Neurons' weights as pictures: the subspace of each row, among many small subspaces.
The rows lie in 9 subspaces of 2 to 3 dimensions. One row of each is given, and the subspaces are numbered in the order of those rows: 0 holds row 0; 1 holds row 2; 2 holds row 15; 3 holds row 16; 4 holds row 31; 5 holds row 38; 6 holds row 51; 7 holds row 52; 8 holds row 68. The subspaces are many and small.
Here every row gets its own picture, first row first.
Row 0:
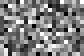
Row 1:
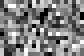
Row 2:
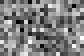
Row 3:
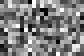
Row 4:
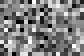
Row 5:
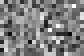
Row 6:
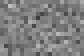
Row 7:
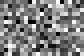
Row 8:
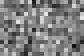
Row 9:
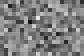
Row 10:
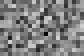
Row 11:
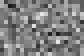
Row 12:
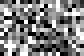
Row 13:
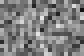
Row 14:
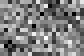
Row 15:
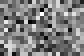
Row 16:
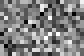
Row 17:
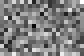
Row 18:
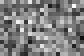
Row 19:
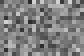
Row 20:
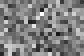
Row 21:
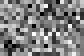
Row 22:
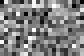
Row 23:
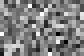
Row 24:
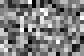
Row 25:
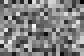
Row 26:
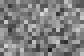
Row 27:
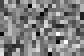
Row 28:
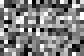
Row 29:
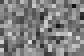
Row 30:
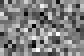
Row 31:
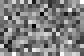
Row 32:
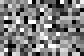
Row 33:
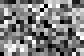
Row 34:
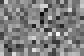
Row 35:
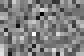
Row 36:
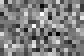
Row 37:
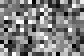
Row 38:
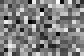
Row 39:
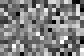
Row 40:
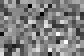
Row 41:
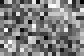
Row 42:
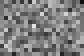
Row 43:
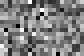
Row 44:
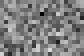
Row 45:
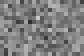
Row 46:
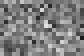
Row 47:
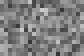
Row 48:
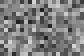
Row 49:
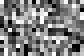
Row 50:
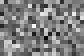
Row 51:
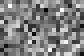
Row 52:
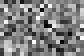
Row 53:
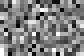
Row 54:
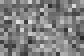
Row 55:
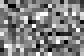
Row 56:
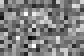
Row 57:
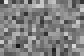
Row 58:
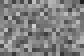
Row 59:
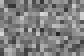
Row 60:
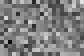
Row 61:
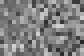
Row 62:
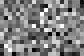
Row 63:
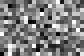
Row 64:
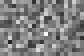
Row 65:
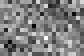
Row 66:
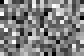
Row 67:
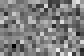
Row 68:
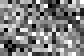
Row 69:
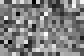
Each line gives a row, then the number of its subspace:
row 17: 4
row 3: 6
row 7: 5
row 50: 8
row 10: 3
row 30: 3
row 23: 1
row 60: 3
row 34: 4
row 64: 3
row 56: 3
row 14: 8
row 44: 6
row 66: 8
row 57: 4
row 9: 0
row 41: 8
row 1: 2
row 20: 2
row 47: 6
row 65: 8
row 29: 7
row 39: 7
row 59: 5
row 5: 7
